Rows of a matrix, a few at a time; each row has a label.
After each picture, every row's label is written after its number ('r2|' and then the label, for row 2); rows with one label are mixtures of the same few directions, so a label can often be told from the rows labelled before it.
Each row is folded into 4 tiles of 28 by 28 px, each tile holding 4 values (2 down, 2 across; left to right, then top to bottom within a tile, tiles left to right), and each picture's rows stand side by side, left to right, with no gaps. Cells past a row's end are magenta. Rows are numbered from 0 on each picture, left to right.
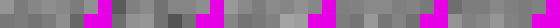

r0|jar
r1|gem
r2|gem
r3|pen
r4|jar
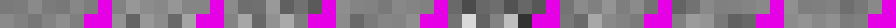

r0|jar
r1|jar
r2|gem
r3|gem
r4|jar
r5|pen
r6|gem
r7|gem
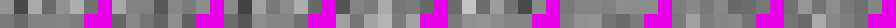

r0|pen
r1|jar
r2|pen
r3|jar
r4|pen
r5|gem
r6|gem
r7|pen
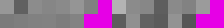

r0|pen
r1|jar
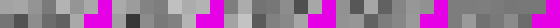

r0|jar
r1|gem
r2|pen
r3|pen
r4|jar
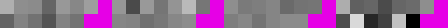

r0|jar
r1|pen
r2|gem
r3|jar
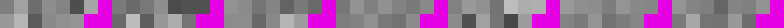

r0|pen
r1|gem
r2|gem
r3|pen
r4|gem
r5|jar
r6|jar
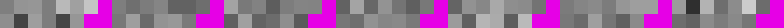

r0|gem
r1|gem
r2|jar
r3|pen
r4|jar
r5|gem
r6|pen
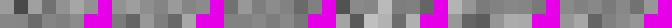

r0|pen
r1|jar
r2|pen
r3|jar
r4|gem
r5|pen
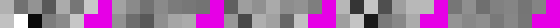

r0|pen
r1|gem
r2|jar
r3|pen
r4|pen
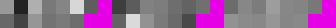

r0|pen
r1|gem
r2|jar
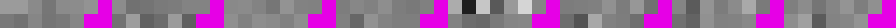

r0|jar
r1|jar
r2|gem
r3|pen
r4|pen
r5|pen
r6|pen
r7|pen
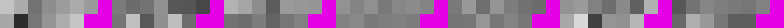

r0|gem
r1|gem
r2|jar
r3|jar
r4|pen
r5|pen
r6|gem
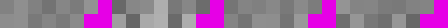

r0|pen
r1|jar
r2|jar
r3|jar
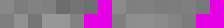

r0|gem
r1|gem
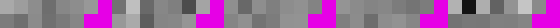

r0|jar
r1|pen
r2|pen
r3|gem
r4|pen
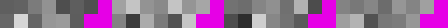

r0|gem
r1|jar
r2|pen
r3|pen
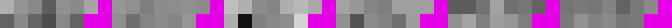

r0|jar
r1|gem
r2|gem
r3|gem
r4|jar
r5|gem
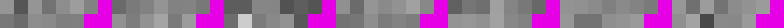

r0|pen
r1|jar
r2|gem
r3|pen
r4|jar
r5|gem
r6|pen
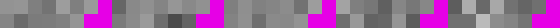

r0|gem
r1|gem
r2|pen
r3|jar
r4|pen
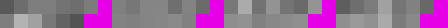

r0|gem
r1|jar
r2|pen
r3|jar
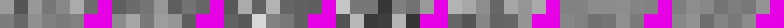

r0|pen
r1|jar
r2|pen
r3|jar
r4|jar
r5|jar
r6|pen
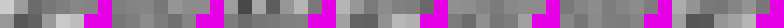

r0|gem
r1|gem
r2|pen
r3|gem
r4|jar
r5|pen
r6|gem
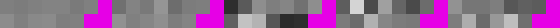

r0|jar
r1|jar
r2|gem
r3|pen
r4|gem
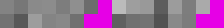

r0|pen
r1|jar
